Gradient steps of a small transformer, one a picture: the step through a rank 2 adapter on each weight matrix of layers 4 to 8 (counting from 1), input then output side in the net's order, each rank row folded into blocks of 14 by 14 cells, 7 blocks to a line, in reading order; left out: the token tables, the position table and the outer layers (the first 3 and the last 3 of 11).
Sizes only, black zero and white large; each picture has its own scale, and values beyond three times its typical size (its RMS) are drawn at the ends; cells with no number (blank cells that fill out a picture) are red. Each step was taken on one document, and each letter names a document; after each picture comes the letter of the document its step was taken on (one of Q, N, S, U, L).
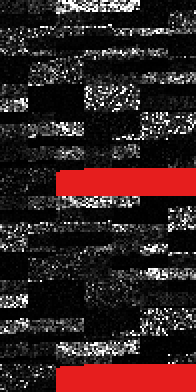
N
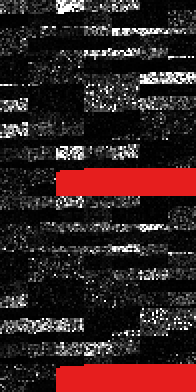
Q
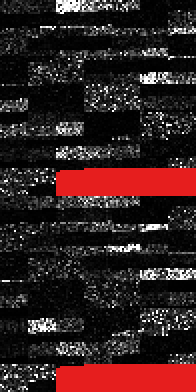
Q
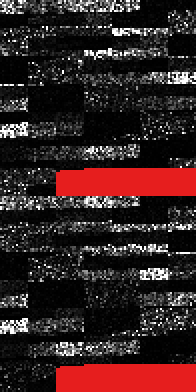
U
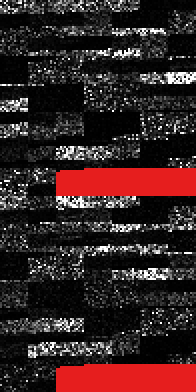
U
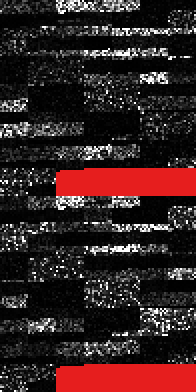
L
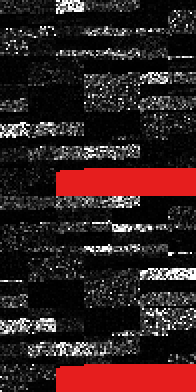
L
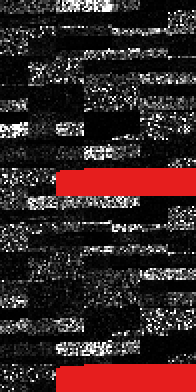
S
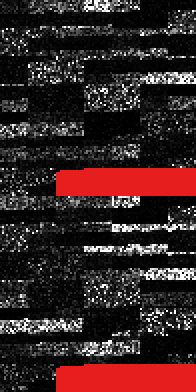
S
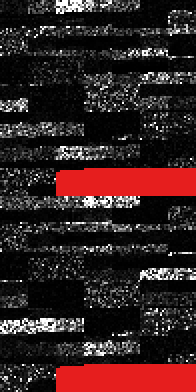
L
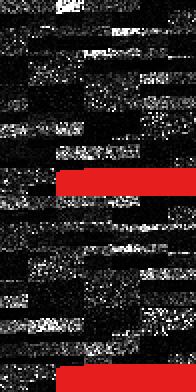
Q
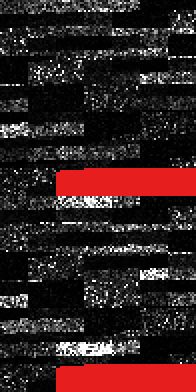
U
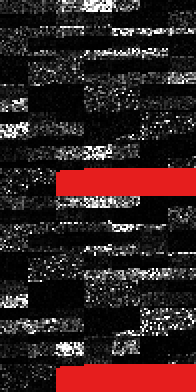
N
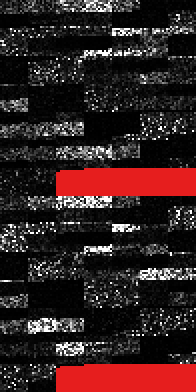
U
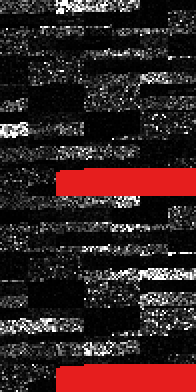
L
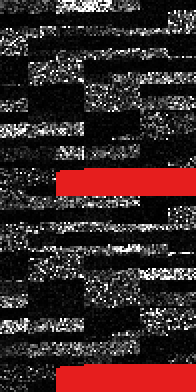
Q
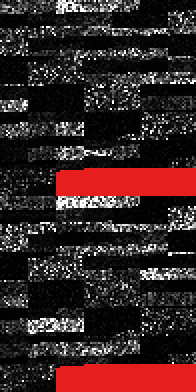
N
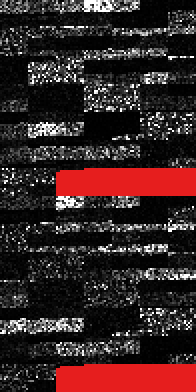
S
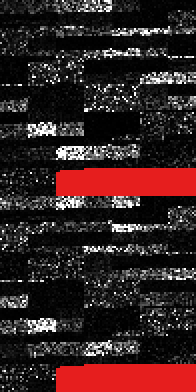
S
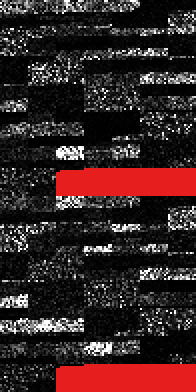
S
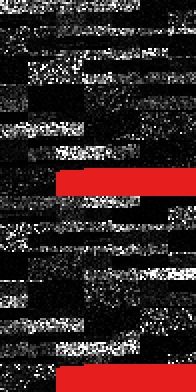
N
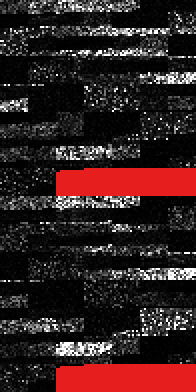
U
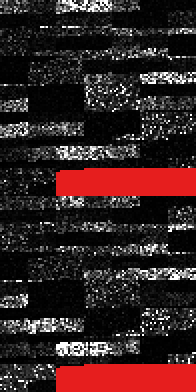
N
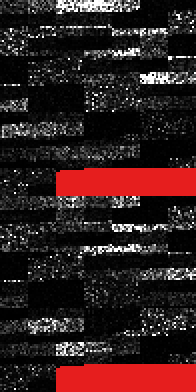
U
